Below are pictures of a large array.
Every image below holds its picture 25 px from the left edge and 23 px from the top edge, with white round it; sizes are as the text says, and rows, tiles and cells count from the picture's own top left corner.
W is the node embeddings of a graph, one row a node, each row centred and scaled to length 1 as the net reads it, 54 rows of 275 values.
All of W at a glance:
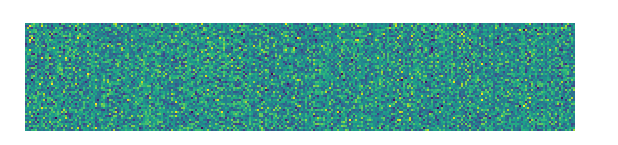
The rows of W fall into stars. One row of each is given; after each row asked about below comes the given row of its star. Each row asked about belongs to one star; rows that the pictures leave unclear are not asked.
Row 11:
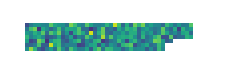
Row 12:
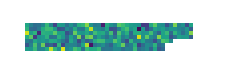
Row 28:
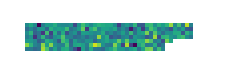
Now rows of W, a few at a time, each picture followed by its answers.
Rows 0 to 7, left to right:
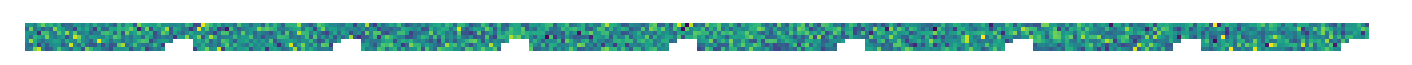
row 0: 12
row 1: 12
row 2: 28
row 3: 28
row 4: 12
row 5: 11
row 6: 12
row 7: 28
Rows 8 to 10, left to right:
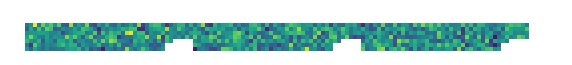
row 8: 12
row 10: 28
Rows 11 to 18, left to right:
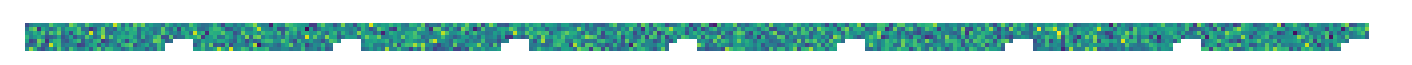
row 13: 12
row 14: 12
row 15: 28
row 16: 28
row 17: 12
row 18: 11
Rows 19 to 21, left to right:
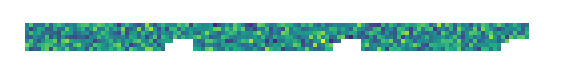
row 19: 28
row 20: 11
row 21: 28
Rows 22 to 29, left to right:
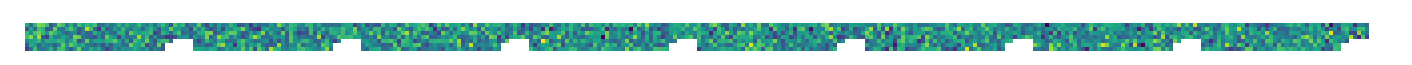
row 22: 12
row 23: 11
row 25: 11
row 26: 12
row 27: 12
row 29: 11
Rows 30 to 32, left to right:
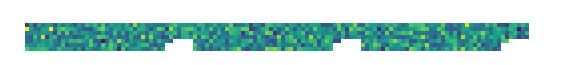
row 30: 11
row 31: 11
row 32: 12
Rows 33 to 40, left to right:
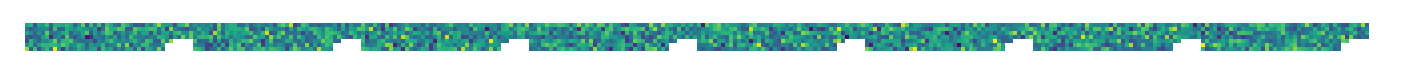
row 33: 28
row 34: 11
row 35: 11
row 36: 28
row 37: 12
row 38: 11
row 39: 12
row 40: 28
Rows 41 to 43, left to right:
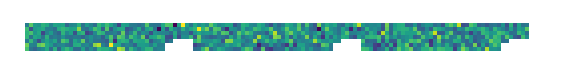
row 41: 28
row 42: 12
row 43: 11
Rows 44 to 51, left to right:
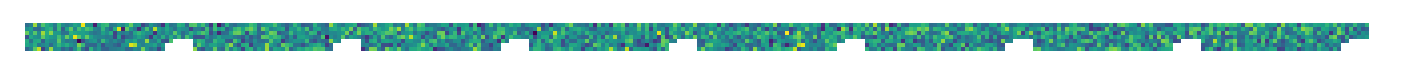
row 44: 12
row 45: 28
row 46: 12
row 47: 11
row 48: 11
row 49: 12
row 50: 11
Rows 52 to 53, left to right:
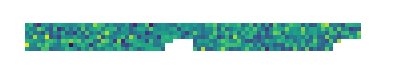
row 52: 28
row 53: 12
